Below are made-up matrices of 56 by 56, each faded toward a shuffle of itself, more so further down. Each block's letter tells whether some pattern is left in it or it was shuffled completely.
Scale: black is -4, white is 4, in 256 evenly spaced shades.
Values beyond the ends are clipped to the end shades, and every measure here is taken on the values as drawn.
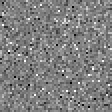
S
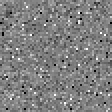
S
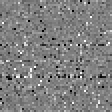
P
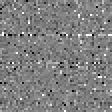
P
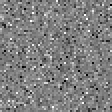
S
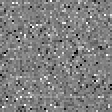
S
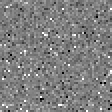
S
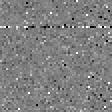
P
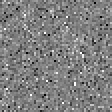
S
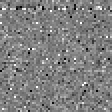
P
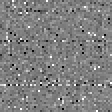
P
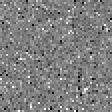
S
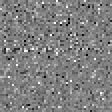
P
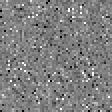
S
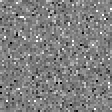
S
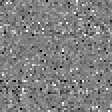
P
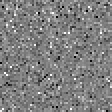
S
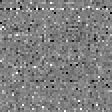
P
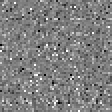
P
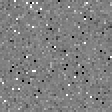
S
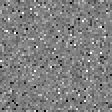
S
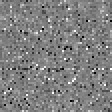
P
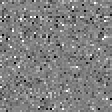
P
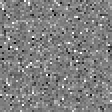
S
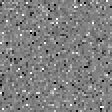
S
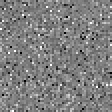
P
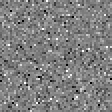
S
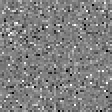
P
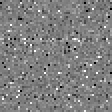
P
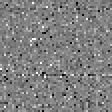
P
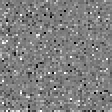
P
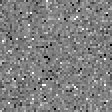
S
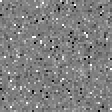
S
